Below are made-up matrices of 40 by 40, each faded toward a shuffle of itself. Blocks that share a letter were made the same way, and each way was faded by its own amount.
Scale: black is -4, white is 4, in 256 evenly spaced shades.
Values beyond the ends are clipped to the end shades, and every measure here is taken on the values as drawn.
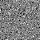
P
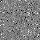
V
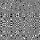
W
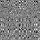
W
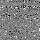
P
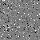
V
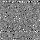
P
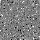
V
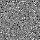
P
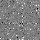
V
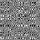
W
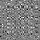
W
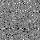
P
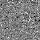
P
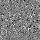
P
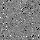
V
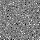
P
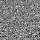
P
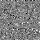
P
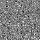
P
